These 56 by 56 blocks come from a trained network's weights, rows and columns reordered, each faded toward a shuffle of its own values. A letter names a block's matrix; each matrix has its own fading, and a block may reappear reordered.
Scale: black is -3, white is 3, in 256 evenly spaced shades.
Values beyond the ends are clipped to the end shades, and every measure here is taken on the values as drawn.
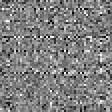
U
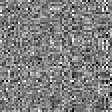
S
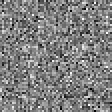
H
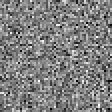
H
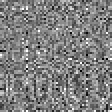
S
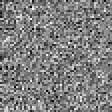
H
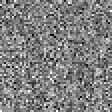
H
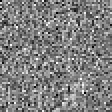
H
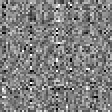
S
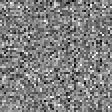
H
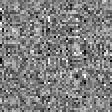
S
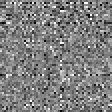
U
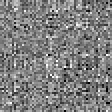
S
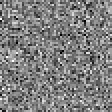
H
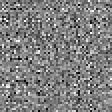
U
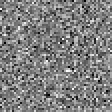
H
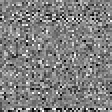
U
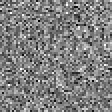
H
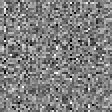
S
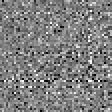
U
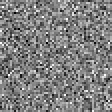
H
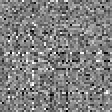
U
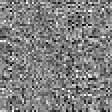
U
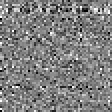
U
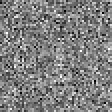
H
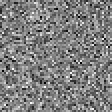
H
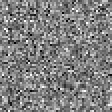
H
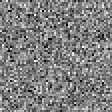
H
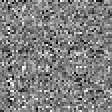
U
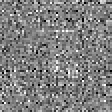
U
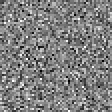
H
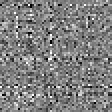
U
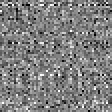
U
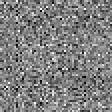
U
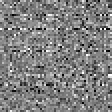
U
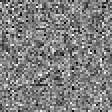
H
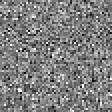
H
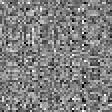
S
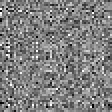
S
